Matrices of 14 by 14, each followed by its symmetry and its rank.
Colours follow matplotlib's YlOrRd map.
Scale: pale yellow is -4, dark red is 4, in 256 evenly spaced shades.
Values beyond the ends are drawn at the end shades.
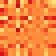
antisymmetric, rank two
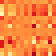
neither, rank two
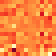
neither, rank three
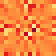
antisymmetric, rank two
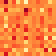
neither, rank three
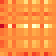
neither, rank one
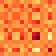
symmetric, rank two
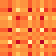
symmetric, rank one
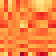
neither, rank two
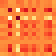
symmetric, rank two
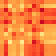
antisymmetric, rank two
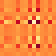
neither, rank one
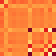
symmetric, rank two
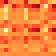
neither, rank two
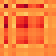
symmetric, rank one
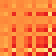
symmetric, rank one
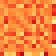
antisymmetric, rank two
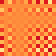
symmetric, rank one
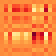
neither, rank one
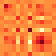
symmetric, rank two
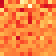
neither, rank three
